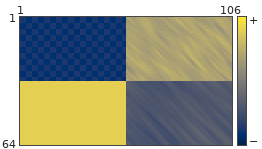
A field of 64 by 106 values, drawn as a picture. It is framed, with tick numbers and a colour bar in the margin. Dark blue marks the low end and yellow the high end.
It is made of 2 by 2 panels. Panel 1,1: very low, checkered, faint in contrast. Panel 1,2: high, slanting down to the right, faint in contrast. Panel 2,1: very high, flat. Panel 2,2: low, slanting down to the right, faint in contrast.
